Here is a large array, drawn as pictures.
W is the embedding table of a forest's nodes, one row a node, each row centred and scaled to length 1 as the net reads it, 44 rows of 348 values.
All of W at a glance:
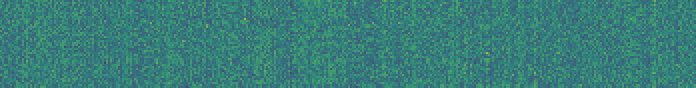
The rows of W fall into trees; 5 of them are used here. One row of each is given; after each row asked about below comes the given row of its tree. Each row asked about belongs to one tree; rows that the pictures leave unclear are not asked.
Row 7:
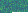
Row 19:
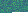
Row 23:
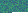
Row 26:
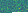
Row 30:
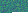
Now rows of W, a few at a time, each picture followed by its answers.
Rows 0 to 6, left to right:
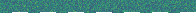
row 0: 23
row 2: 23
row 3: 23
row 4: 7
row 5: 7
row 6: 30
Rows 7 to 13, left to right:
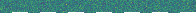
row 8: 30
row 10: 23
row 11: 23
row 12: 19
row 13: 26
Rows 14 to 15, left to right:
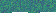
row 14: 30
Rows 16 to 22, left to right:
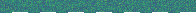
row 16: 7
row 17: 30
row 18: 23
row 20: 26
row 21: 30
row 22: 30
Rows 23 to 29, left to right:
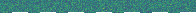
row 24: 19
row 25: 23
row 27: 30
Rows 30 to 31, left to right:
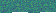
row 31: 30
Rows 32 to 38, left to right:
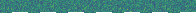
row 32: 7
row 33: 23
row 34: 26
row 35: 7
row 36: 7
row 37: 23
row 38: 7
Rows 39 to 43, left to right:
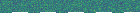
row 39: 30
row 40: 30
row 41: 23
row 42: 19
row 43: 19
